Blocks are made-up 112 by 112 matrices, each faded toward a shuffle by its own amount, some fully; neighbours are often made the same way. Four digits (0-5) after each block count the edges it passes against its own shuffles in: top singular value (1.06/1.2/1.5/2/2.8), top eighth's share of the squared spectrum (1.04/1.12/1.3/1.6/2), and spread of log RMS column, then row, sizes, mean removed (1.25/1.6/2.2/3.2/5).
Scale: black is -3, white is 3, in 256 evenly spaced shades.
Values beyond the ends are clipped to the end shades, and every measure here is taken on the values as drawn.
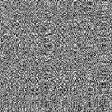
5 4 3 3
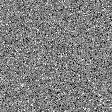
1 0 0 0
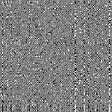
5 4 3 2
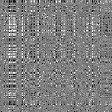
5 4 4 3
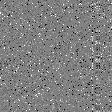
3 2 1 0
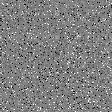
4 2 1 1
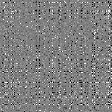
5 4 3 3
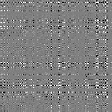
5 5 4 4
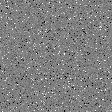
2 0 0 0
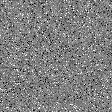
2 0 0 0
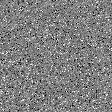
2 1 0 0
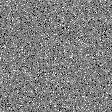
1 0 0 0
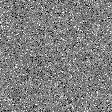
1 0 0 0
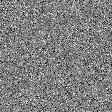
0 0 0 0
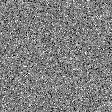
0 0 0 0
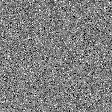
1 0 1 0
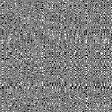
5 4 3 3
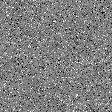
0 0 0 0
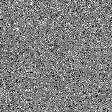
3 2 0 1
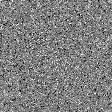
0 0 0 0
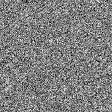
3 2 0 0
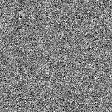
3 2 1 1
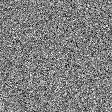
0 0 0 0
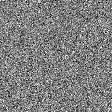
2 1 0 0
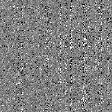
2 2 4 3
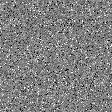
0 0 0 0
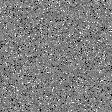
0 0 0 0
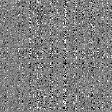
2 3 4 3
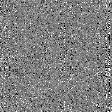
2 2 3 2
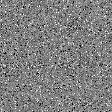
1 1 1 1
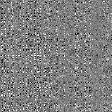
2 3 4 3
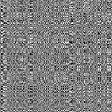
5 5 4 4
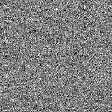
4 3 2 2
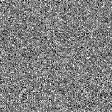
4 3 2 2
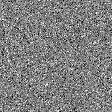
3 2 0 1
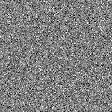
3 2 1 0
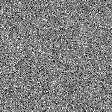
2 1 0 1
